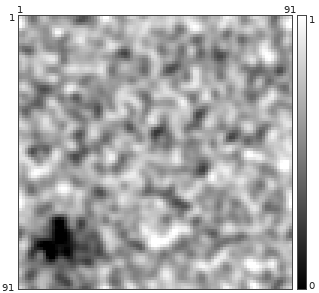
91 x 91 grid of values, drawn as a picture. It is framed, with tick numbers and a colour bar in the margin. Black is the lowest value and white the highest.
Lone odd cells: none. Grain: blotchy. Dips: one, in the bottom left. Mirror symmetry: none. Ninth with the lowest average: bottom left.
